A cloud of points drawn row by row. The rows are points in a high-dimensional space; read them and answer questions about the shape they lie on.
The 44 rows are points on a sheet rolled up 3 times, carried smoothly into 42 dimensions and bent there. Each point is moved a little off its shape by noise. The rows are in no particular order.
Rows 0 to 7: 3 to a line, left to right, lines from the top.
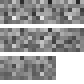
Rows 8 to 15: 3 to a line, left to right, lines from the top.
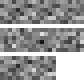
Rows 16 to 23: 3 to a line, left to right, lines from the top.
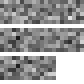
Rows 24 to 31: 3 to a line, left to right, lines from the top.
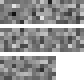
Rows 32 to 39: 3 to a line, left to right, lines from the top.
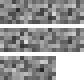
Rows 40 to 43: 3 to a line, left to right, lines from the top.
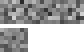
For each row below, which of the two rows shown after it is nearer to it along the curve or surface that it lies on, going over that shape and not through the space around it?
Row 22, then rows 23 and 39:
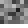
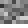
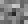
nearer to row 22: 23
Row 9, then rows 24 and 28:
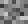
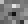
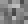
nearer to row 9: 24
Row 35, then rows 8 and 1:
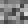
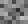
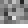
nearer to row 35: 1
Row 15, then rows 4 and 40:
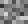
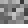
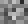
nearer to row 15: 4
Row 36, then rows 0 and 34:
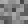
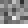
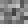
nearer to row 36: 34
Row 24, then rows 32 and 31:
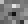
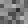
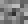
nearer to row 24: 31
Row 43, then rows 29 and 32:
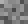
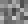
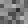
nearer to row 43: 29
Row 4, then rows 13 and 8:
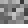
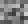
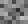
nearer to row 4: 8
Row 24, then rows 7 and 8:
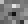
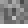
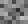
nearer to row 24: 8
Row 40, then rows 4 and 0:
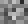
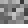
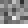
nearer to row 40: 4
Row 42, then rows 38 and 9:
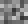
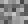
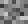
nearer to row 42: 38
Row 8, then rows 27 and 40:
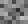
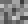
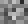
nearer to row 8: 40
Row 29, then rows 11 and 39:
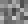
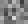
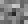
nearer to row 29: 11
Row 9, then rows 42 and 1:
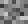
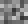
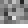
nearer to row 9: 1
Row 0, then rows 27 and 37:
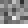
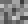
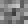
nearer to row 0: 27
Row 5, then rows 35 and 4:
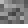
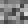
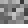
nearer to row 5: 4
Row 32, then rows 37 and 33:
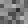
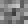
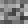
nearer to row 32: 37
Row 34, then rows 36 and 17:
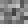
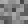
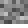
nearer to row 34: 36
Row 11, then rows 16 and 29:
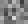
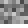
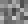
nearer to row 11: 29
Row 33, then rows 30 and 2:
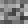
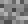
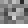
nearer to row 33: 2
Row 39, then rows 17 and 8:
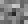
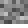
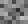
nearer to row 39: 8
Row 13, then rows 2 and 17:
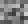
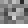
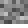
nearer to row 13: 2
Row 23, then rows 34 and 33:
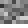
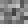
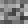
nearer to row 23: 34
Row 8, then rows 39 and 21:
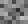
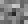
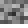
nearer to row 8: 39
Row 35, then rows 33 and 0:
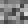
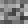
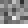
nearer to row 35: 33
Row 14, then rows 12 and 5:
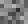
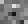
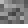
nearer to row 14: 12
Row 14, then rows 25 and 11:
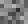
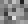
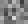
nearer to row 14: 11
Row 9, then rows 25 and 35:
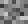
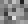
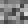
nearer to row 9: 25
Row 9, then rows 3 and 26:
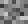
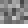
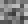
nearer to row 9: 3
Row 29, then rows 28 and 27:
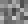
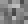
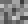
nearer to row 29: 28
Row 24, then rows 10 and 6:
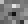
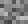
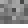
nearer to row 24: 10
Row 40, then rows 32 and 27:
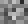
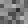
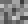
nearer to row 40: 27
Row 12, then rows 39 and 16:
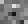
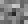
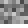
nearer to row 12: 39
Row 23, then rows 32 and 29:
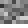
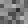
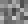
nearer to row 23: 32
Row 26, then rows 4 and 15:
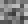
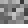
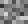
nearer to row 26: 4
